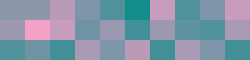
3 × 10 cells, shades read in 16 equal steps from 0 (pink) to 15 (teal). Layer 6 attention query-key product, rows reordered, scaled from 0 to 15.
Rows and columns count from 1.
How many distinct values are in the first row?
6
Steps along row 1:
same down up up up down up down down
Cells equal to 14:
0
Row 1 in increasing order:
3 3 4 7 7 8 8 11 11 15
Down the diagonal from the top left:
7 0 12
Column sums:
24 16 19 22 25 31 21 26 27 20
